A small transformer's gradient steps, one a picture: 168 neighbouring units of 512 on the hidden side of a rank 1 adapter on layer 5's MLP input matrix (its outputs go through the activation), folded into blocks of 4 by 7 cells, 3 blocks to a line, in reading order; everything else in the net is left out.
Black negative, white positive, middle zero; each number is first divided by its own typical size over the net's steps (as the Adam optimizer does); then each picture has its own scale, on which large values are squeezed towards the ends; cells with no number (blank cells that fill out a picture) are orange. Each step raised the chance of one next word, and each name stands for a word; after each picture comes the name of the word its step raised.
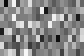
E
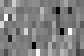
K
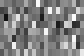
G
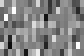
K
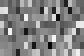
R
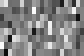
K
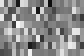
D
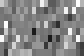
K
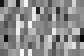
D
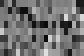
R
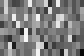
E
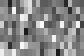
R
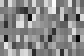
E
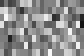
R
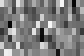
R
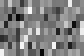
E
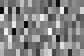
D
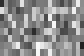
G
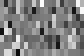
R
